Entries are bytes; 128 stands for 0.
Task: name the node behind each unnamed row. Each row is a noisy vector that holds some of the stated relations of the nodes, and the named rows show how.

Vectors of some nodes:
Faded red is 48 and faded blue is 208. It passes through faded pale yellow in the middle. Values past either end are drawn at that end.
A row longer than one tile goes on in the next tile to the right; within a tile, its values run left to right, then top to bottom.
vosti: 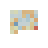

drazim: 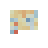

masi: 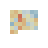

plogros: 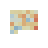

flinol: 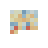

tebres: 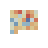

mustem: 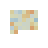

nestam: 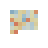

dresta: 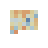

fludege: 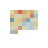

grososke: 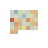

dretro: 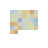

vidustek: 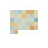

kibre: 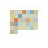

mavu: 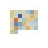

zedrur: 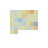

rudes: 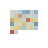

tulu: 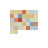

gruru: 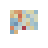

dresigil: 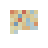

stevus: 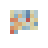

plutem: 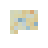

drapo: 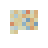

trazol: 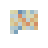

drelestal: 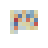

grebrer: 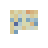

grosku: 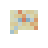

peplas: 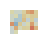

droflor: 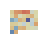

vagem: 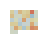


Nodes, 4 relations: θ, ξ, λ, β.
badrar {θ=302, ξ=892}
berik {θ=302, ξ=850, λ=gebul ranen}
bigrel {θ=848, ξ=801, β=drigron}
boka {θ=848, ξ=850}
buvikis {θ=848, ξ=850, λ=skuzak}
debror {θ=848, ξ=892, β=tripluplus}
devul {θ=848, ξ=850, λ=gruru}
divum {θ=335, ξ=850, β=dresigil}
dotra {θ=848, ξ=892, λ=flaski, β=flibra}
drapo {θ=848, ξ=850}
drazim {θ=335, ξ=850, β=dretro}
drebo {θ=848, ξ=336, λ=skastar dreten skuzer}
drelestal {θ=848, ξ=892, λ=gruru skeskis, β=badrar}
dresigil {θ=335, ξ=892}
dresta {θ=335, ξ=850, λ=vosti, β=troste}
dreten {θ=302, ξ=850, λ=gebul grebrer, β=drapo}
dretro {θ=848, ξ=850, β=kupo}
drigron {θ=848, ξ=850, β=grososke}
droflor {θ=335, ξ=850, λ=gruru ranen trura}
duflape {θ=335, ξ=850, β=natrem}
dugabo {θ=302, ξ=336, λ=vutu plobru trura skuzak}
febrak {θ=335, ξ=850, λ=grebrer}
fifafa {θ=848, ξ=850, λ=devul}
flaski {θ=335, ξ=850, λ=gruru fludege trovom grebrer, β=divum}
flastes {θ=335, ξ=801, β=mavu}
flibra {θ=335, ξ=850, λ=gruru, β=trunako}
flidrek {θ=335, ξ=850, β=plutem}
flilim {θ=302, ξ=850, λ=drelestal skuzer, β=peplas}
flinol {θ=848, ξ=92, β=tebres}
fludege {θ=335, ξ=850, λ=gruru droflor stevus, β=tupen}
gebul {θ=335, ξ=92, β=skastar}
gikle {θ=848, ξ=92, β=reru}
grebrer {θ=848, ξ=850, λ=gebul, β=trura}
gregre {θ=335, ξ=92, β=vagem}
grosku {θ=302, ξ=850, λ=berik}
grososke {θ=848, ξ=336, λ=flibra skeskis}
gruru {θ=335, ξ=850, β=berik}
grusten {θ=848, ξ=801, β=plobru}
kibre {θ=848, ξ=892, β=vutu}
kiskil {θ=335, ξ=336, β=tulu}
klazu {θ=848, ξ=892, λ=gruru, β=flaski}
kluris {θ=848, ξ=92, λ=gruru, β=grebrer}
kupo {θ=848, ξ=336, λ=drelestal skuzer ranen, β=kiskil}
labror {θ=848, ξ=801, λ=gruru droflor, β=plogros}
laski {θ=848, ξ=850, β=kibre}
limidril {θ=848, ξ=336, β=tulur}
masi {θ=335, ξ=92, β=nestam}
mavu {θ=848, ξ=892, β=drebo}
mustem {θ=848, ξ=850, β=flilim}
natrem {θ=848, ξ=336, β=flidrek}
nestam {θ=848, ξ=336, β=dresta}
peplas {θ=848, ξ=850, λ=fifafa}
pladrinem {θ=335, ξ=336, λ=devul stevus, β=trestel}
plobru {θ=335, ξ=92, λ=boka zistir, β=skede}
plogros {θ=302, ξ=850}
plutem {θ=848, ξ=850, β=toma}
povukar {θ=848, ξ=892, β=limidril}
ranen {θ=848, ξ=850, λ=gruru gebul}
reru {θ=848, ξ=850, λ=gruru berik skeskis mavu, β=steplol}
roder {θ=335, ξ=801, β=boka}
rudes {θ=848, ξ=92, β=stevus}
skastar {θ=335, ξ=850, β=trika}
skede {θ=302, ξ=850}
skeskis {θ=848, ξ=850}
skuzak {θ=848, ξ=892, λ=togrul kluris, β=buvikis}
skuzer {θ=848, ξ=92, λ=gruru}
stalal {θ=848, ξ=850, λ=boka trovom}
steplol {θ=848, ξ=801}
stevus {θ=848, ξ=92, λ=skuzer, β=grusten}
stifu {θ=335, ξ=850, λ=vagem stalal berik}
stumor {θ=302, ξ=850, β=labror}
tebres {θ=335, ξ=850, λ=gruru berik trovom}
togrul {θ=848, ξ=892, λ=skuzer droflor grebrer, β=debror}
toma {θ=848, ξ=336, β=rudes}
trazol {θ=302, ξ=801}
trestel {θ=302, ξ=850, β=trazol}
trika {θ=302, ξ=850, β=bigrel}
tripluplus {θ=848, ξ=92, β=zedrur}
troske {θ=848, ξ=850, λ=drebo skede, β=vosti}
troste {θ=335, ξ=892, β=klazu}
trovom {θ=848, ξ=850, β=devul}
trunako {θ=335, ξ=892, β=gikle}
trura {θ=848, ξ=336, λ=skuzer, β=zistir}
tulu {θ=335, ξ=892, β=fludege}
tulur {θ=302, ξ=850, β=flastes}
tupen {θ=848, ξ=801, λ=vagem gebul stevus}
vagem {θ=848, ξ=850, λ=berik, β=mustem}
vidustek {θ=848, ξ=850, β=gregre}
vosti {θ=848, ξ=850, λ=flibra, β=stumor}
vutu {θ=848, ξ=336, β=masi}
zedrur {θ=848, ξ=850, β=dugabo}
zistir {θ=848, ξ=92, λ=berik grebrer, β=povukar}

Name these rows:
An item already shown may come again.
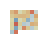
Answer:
skastar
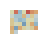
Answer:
buvikis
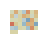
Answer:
drapo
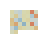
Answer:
drigron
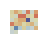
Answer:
dreten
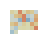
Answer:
grosku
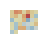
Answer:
flaski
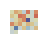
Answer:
dreten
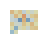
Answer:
tulur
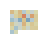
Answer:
tulur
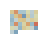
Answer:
flastes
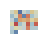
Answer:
roder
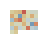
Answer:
tulu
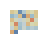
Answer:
steplol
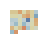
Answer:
flibra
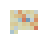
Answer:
grosku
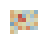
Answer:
gebul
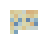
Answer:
grebrer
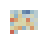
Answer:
skuzer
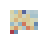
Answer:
zistir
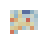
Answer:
skuzer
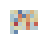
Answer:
roder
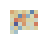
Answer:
badrar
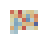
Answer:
berik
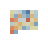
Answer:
stevus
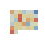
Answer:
plobru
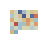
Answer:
bigrel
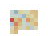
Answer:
grososke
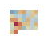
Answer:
kupo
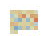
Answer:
skede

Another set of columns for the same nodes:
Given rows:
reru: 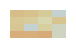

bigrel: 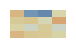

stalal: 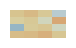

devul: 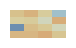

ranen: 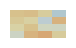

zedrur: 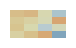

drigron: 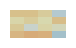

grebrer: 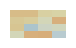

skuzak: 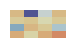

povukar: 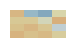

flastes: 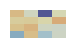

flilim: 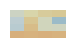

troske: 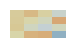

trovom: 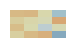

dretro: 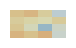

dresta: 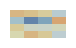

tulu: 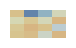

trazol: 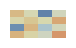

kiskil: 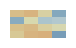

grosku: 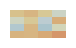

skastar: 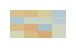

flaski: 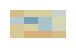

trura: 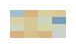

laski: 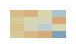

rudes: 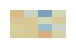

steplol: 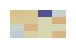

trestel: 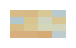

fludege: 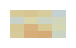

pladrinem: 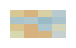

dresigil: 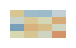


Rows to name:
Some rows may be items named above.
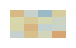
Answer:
plobru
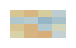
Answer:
pladrinem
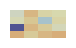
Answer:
drebo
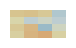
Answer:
flibra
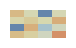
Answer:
trazol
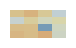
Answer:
trika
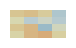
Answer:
flibra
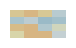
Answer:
pladrinem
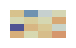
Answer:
badrar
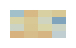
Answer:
trura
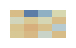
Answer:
tulu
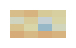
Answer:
dreten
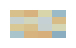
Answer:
drazim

